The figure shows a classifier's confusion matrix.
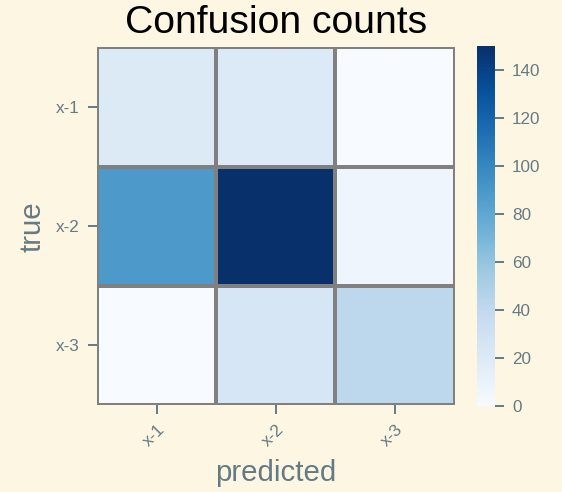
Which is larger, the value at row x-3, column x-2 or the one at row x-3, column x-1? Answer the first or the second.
the first
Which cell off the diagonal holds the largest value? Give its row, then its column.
x-2, x-1
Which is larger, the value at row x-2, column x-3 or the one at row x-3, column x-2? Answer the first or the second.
the second
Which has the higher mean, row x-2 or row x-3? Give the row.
x-2
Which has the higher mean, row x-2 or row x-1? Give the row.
x-2
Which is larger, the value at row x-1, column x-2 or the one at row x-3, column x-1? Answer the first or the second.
the first
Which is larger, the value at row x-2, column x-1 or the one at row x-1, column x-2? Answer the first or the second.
the first
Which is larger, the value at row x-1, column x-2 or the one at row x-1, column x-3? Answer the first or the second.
the first
